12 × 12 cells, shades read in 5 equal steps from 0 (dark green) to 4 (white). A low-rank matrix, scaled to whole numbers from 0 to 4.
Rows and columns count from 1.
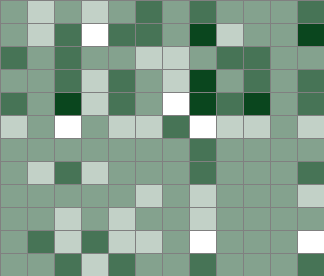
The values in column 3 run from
0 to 4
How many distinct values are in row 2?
5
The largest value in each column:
3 3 4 4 3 3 4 4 3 3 2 4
